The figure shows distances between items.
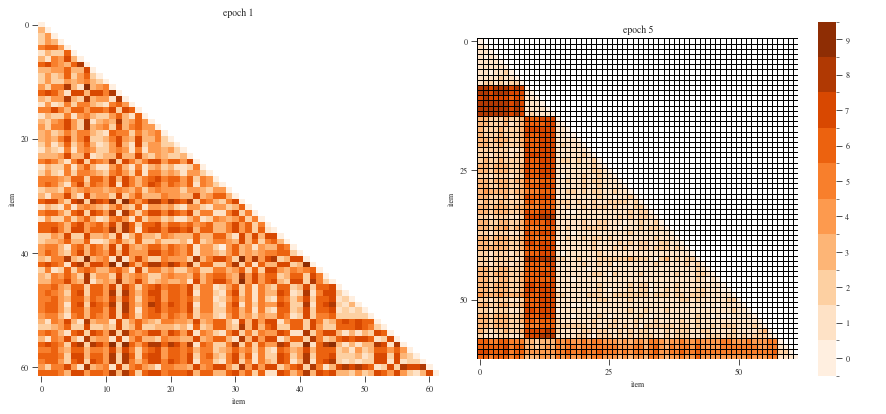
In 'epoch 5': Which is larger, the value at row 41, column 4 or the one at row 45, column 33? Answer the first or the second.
the first
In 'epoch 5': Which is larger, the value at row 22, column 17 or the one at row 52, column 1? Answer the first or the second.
the second
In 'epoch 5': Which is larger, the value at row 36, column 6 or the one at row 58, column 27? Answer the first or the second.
the second
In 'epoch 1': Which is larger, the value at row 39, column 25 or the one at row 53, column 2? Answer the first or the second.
the first
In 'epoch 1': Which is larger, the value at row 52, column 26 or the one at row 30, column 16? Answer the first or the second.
the first
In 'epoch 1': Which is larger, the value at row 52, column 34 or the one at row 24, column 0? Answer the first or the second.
the second
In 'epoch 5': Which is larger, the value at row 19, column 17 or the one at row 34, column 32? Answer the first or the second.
the second
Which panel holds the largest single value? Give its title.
epoch 1
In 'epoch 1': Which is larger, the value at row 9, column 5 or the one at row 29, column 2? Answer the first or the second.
the second
